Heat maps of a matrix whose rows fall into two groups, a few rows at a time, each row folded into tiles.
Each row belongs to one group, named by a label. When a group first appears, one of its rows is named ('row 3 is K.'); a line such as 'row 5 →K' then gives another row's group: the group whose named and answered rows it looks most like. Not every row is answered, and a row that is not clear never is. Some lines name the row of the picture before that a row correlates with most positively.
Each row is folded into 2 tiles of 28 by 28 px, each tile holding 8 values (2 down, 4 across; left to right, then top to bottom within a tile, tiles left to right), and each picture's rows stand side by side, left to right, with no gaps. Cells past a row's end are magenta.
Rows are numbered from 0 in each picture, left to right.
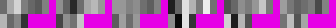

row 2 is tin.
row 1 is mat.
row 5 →tin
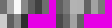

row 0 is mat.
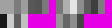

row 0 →tin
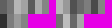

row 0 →tin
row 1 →tin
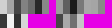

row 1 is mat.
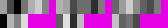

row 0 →mat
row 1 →tin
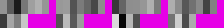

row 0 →mat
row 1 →tin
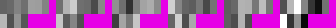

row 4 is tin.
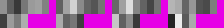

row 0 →mat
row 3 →tin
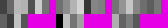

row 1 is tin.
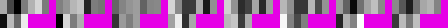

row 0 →mat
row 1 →tin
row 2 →tin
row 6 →mat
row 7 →mat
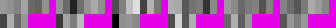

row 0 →tin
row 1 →mat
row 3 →tin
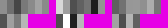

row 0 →mat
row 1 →tin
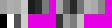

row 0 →tin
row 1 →mat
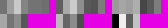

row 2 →tin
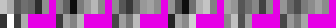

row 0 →tin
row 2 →mat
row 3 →mat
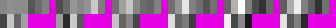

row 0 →tin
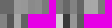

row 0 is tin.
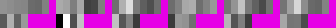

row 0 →tin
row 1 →tin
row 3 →tin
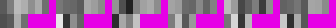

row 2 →mat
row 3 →tin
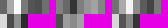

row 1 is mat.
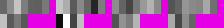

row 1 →tin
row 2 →mat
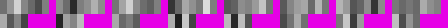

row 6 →tin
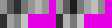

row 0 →mat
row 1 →mat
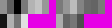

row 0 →mat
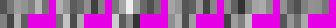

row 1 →tin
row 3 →tin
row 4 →mat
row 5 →mat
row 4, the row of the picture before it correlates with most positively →0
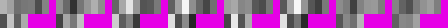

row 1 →mat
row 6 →mat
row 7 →mat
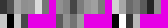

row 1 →mat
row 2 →tin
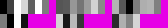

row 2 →mat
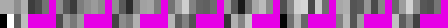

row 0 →tin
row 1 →mat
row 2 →mat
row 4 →mat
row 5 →tin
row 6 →tin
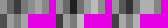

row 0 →mat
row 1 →mat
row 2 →mat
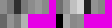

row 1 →tin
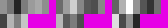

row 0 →mat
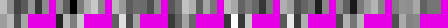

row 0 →tin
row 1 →mat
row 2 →tin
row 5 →tin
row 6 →mat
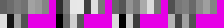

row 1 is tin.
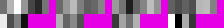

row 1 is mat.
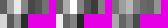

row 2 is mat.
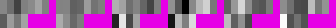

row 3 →mat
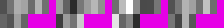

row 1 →mat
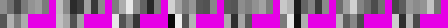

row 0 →mat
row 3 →tin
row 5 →tin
